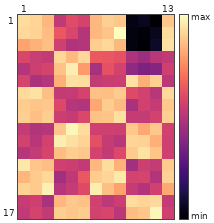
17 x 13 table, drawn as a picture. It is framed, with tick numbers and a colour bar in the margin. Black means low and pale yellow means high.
On average the colour sits 70% of the way up the scale. The field is checkered. An odd patch, lower than its surroundings, sits in the top right. The halves do not mirror each other. The ninth with the lowest average is the top right.
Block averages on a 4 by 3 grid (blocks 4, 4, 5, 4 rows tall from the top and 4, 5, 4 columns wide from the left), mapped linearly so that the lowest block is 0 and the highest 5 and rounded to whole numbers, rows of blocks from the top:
5 5 0 / 4 4 3 / 4 5 5 / 4 5 5
